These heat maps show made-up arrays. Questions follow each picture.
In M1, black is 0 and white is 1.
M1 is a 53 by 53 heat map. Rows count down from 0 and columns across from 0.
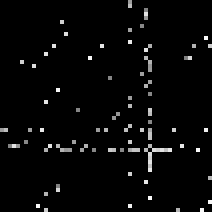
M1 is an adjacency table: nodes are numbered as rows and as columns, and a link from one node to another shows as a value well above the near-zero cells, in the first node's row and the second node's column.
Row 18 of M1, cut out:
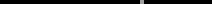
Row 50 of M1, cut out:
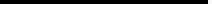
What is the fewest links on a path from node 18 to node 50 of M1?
6
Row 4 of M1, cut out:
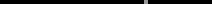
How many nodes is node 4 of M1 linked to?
1
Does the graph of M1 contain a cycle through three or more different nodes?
no
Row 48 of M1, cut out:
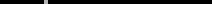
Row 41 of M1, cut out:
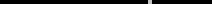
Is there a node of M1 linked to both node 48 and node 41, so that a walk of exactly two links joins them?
no
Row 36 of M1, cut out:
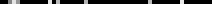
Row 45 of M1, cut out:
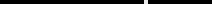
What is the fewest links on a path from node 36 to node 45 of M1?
1
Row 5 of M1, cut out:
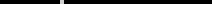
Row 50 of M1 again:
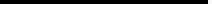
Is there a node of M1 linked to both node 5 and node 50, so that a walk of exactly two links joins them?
no
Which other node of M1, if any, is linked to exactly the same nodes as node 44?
node 50
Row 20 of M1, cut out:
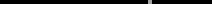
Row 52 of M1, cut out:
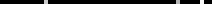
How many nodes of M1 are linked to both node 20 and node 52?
0
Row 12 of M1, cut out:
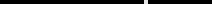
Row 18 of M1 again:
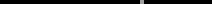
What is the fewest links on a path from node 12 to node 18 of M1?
5
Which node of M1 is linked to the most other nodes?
node 37
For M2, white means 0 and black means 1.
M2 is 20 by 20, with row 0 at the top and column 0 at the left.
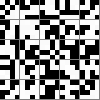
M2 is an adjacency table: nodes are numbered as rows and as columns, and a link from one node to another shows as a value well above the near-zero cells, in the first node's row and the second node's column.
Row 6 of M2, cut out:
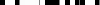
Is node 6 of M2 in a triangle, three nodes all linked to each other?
yes
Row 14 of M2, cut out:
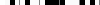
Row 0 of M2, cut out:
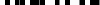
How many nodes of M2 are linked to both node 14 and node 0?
3
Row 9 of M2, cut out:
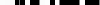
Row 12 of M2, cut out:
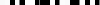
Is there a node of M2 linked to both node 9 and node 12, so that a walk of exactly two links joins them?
yes
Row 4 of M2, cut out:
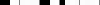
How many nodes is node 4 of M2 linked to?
5
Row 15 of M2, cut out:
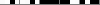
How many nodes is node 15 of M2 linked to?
11
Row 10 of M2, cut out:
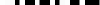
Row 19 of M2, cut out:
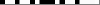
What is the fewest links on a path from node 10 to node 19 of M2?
1
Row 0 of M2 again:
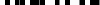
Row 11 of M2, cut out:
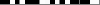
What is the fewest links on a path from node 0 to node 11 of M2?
1
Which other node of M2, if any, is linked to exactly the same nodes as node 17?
node 14
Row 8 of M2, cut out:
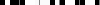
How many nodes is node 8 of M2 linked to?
9
